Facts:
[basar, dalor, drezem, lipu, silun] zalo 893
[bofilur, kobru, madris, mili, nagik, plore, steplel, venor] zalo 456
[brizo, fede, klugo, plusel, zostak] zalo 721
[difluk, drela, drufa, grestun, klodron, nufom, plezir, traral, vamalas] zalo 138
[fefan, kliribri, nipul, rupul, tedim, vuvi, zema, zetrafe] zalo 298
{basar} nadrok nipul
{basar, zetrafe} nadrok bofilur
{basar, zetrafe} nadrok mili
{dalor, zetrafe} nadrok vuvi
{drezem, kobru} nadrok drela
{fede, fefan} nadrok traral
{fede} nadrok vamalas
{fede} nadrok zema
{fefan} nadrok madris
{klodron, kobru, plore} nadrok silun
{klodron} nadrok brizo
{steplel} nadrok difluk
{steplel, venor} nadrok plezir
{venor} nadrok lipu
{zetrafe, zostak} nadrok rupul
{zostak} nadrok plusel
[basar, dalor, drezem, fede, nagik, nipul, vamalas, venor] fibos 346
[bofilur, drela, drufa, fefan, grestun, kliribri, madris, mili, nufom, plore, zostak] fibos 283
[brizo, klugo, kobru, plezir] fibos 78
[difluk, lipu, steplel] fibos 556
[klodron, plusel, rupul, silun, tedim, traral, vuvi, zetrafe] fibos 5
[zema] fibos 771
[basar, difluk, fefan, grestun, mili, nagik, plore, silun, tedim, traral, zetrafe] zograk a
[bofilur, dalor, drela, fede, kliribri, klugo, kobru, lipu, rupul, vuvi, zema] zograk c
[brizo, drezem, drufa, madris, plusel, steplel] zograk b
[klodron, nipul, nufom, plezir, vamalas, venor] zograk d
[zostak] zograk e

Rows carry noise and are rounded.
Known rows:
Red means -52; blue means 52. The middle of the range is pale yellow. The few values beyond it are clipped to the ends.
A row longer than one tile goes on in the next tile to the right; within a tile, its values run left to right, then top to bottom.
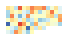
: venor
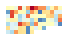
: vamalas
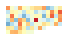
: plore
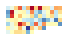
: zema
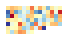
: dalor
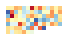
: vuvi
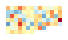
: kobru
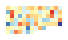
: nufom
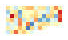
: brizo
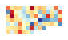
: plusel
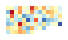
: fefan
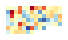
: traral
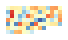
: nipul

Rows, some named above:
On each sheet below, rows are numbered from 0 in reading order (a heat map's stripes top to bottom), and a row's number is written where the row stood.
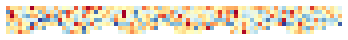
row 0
plusel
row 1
vamalas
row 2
mili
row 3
drela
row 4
zostak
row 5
fefan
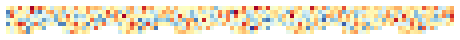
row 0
fede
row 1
drezem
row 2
lipu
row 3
plore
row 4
traral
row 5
difluk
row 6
klodron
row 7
silun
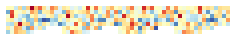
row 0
madris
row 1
drufa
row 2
lipu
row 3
steplel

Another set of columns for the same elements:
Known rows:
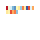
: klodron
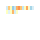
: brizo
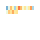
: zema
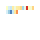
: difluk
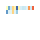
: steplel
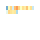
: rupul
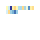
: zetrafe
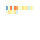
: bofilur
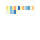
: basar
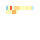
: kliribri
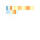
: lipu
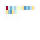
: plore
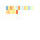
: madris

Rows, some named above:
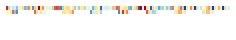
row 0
kobru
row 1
drela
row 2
madris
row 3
steplel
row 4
venor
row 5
zostak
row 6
fede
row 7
fede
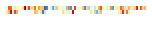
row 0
vamalas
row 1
drezem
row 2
traral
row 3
mili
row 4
nipul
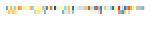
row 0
zema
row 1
dalor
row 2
steplel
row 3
fefan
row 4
silun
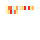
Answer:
nipul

